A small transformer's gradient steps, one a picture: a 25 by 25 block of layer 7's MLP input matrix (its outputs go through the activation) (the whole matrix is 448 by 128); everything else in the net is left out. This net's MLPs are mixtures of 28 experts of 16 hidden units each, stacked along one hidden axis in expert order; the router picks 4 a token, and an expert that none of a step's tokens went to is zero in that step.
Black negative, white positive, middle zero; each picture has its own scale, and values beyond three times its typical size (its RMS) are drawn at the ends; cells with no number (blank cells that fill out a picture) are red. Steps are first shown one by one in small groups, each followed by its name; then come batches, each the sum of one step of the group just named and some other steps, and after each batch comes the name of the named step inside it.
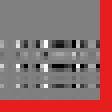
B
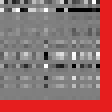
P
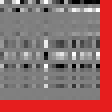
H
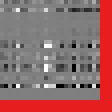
P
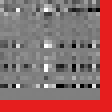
P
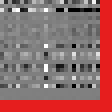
P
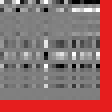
H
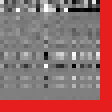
P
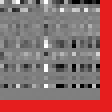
H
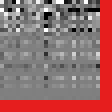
P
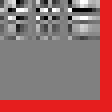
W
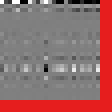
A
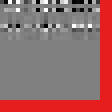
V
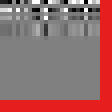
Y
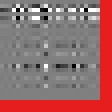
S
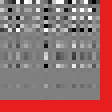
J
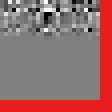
V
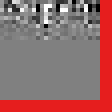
Y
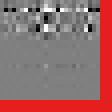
S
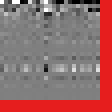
A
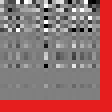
J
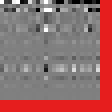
A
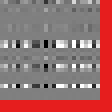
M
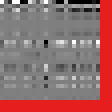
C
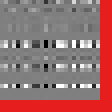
M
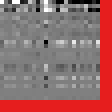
C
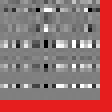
M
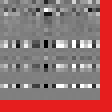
M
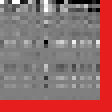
C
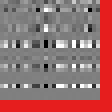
M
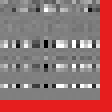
M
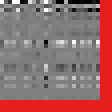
C
